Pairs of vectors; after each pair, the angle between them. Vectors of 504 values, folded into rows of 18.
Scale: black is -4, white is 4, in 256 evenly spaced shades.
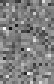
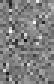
orthogonal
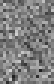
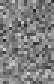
orthogonal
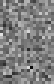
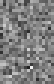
nearly opposite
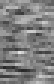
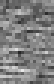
nearly opposite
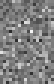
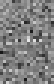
nearly opposite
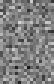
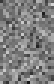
orthogonal
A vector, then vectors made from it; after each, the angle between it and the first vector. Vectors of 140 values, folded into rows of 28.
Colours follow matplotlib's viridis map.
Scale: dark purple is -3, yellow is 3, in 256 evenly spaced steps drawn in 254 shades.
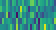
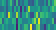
nearly opposite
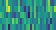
orthogonal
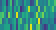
nearly opposite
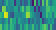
orthogonal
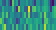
orthogonal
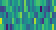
orthogonal
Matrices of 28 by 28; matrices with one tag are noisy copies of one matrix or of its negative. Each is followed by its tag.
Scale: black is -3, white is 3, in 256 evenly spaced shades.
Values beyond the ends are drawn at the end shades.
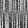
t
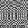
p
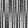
t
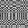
p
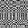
p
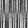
t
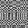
p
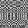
p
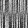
t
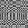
p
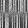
t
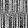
t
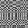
p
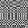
p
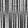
t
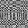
p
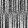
t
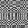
p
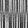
t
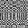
p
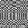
p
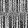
t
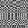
p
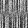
t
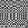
p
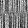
t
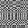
p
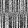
t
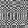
p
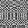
p
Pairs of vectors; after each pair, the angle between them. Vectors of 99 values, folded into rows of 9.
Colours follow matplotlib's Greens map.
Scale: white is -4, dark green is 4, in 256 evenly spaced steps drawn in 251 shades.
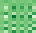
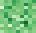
orthogonal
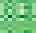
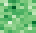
orthogonal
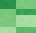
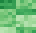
nearly parallel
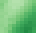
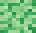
orthogonal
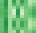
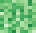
partly opposed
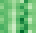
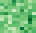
orthogonal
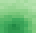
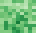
partly aligned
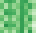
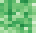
partly aligned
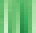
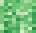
partly opposed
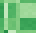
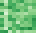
partly aligned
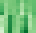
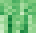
nearly parallel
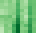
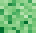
orthogonal
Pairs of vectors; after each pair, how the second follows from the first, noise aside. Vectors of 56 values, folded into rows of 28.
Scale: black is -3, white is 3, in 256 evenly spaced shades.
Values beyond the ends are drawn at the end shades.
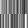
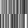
copied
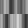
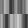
copied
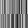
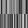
sign-scrambled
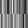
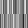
sign-scrambled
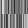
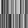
shuffled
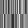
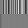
partly zeroed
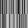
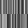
sign-scrambled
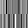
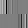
partly zeroed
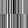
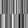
shuffled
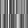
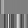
partly zeroed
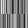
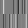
partly zeroed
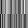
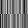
sign-scrambled
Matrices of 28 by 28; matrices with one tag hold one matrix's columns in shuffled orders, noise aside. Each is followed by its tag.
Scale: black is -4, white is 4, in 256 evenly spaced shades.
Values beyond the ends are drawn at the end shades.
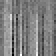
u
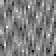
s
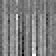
u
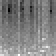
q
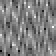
s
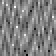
s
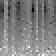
q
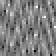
s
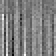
u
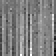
u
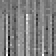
u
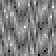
s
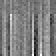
u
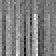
u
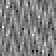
s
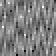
s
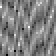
s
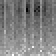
q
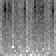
q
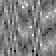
s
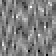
s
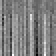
u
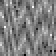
s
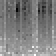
q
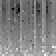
q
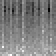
q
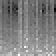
q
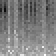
q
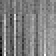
u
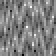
s
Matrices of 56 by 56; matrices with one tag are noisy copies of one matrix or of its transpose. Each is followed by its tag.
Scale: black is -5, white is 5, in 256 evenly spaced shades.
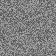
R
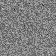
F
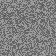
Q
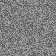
F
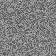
Q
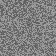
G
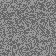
Q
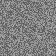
F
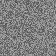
F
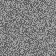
F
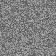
F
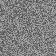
G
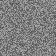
R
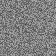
F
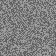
R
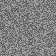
F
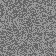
G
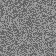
G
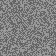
R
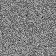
F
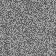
F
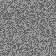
Q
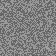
R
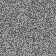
G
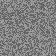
Q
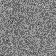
Q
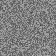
R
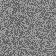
Q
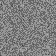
R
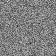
F
